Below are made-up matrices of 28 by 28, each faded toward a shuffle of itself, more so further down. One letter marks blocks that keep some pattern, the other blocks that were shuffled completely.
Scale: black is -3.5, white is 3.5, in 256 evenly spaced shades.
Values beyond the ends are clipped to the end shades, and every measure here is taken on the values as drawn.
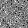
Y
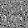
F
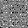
F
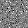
F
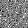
Y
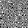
F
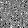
Y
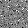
Y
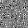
F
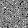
Y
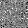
F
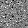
Y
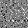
F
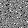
Y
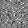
F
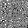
F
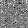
Y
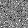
Y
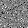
Y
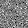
Y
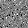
Y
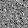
Y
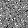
Y
